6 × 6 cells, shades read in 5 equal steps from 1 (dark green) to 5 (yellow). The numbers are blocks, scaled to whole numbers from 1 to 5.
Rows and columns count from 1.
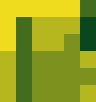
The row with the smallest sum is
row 5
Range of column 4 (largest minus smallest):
2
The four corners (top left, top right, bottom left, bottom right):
5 2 4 4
